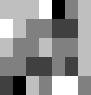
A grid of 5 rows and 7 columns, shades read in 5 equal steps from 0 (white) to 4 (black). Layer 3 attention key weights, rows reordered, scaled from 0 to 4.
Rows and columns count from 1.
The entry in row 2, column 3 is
2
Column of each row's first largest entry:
5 5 2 3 2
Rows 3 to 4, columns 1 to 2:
1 2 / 2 2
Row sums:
10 12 11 16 12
